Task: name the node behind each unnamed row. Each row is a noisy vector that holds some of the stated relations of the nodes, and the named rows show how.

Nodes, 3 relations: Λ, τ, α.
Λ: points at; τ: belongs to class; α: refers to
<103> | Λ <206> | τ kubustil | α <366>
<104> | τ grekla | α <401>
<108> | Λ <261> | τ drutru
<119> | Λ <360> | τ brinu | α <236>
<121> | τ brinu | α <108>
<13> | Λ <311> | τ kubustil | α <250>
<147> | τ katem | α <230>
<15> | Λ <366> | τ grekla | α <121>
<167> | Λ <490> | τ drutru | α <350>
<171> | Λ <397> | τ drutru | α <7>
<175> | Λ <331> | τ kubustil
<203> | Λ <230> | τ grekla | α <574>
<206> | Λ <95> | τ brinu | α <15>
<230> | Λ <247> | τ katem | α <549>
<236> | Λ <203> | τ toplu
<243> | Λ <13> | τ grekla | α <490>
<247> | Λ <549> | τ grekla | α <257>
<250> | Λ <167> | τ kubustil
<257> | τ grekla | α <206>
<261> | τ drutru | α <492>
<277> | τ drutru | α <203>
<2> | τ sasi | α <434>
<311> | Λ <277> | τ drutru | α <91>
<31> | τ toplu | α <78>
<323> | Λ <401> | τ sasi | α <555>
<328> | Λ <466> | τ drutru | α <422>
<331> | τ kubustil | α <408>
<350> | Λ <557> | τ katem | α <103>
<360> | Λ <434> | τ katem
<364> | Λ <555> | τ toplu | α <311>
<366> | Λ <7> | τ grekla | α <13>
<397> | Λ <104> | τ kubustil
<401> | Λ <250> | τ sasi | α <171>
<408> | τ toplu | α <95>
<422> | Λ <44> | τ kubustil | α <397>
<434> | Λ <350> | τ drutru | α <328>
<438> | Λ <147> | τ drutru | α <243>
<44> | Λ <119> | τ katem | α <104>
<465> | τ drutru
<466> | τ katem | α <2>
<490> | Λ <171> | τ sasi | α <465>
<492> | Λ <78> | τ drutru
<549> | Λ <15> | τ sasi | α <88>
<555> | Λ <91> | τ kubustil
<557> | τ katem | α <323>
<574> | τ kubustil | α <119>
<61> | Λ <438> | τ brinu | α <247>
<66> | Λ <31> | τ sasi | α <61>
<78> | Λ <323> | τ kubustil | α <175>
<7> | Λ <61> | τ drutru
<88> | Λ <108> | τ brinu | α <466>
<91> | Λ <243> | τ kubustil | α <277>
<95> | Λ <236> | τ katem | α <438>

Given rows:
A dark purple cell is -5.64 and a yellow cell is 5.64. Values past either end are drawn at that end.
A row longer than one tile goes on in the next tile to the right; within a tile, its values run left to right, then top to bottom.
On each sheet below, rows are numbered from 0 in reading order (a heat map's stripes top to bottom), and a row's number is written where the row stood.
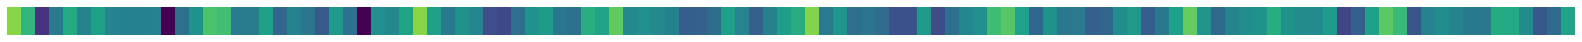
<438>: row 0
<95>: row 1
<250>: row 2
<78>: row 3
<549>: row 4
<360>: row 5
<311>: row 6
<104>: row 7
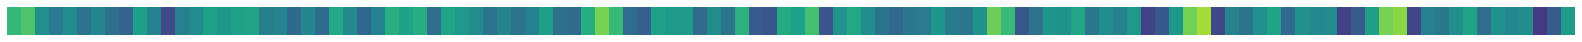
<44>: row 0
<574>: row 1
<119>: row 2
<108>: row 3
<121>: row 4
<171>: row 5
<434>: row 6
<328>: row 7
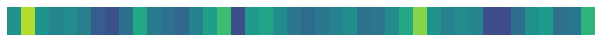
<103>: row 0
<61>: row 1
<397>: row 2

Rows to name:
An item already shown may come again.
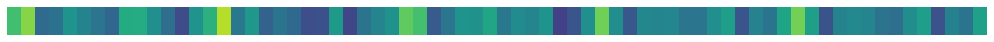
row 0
<366>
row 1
<2>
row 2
<167>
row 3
<364>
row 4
<31>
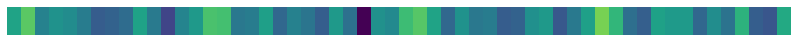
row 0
<331>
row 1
<95>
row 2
<360>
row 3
<108>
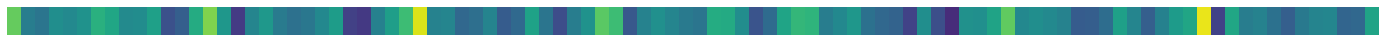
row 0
<277>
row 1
<408>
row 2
<466>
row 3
<104>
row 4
<490>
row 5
<78>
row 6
<88>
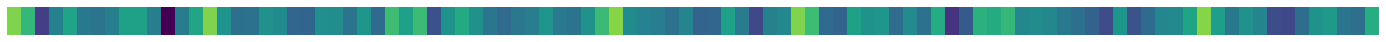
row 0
<243>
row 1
<236>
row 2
<121>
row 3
<230>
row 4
<465>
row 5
<401>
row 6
<250>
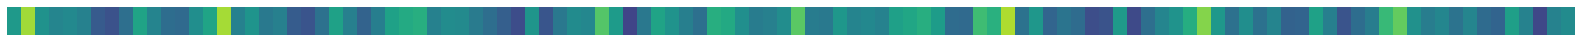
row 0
<13>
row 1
<422>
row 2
<66>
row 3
<257>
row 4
<203>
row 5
<2>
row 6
<350>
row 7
<147>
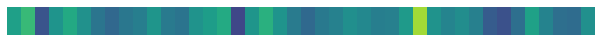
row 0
<121>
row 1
<206>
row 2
<13>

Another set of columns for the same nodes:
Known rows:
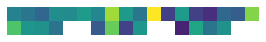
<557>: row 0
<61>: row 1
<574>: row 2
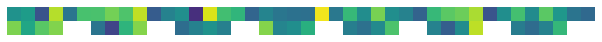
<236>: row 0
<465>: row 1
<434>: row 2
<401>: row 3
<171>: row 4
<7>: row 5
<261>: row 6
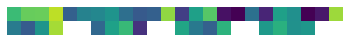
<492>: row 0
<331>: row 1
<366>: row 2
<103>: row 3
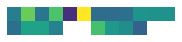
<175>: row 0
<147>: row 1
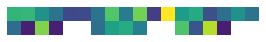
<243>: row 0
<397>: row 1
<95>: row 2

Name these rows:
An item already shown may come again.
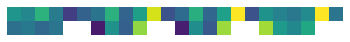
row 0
<104>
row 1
<119>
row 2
<119>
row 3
<66>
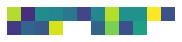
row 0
<277>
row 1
<121>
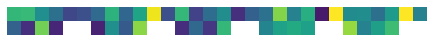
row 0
<243>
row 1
<119>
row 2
<203>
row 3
<250>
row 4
<323>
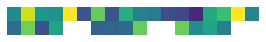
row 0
<121>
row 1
<311>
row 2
<2>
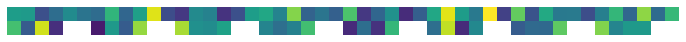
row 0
<95>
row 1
<119>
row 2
<350>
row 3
<167>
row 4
<203>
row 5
<206>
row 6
<311>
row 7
<360>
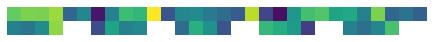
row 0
<108>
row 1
<88>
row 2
<78>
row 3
<466>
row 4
<167>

